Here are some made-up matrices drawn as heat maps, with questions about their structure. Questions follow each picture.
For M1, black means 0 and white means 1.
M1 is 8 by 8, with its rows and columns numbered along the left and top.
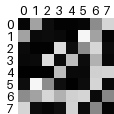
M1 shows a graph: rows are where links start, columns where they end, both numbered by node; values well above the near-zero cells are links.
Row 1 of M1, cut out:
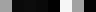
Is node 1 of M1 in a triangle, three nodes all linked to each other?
yes
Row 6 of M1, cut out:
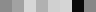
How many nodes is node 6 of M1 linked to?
7
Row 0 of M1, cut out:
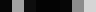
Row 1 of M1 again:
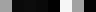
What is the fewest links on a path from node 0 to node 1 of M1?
1
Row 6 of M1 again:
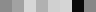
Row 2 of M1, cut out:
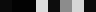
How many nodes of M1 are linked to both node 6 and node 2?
2
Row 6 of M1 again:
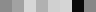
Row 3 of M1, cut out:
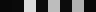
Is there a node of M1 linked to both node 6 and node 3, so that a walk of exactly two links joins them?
yes
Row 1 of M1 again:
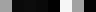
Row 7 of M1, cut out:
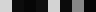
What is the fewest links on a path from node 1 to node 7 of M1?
2
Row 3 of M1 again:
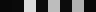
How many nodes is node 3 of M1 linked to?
3
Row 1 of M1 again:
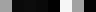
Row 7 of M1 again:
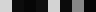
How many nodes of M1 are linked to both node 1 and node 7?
2
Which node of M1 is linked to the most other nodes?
node 6
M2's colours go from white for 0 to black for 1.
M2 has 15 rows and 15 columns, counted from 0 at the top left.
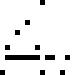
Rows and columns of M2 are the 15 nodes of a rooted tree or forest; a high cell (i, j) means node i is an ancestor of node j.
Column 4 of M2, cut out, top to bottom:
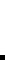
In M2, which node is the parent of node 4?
11
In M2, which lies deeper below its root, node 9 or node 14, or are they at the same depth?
node 9
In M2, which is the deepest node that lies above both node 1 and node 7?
9
